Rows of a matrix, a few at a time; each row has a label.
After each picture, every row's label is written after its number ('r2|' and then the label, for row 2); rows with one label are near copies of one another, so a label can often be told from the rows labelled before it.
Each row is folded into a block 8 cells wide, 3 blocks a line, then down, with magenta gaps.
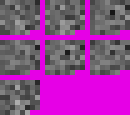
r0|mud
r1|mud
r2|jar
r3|jar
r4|jar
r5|jar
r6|mud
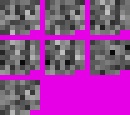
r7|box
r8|box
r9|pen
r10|pen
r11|pen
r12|jar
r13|box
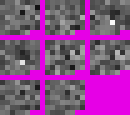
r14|jar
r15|mud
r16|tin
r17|tin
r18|box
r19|box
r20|jar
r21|jar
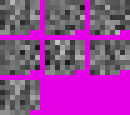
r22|pen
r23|jar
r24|mud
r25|jar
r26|pen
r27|box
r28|pen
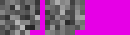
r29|mud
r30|pen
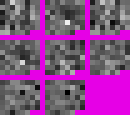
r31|pen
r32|tin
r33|pen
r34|tin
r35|mud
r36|mud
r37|jar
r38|jar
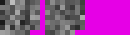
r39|pen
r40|mud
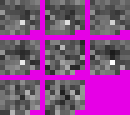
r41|tin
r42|tin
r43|tin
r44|tin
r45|mud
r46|tin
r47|box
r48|box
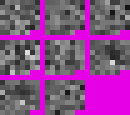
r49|mud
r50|jar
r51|jar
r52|box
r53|pen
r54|tin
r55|tin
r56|jar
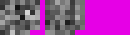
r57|box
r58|pen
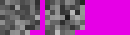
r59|mud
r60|box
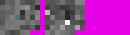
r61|jar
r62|tin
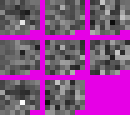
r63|tin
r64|mud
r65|pen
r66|jar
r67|mud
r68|box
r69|tin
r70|pen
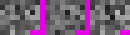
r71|box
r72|jar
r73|box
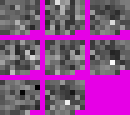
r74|mud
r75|pen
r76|tin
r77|box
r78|box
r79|tin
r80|jar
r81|tin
